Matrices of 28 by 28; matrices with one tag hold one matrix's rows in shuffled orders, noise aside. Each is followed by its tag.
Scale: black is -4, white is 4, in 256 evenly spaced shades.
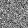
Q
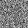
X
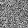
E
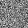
E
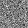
X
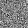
Q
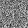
X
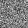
Q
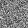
Q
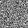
Q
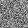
Q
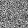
E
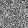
X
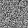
X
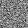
Q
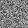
Q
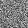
Q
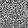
X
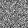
X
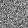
Q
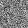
Q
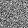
Q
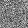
X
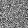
E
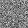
X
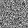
X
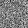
X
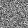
Q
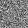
Q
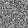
X
